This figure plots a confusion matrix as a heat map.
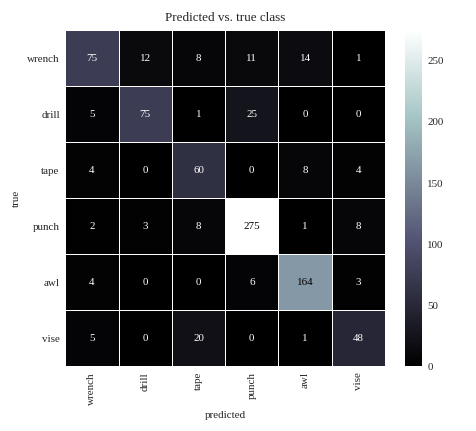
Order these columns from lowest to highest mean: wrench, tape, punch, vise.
vise, wrench, tape, punch
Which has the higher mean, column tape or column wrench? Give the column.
tape
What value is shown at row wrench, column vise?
1
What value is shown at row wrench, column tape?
8
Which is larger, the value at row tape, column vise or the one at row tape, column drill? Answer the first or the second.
the first
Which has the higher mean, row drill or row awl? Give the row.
awl
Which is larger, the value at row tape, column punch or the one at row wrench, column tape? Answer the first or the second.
the second
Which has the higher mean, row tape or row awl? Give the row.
awl
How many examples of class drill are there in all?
106
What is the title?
Predicted vs. true class
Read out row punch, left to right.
2 3 8 275 1 8
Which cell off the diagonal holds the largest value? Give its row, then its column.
drill, punch
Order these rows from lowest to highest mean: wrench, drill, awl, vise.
vise, drill, wrench, awl
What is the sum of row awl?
177
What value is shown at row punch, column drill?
3
